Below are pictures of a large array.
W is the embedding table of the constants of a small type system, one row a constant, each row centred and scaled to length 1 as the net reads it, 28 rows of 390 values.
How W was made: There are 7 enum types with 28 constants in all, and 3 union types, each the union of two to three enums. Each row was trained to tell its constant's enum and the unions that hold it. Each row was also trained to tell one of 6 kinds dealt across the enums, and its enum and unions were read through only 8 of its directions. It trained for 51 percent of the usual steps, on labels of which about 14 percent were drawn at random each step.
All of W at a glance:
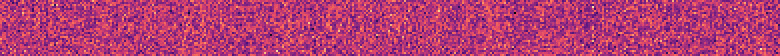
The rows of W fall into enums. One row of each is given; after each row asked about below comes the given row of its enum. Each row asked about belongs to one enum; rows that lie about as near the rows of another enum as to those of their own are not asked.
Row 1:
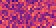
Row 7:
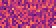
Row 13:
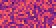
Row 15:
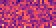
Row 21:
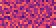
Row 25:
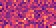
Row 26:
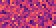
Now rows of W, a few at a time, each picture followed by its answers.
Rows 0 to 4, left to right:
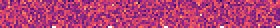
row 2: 21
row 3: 15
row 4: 15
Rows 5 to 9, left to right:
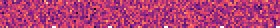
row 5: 7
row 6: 26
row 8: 15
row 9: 26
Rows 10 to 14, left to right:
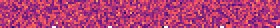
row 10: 21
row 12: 7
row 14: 13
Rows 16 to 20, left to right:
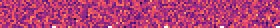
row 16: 1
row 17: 15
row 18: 1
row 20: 25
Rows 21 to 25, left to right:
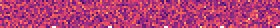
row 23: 13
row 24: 1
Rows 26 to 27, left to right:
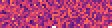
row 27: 1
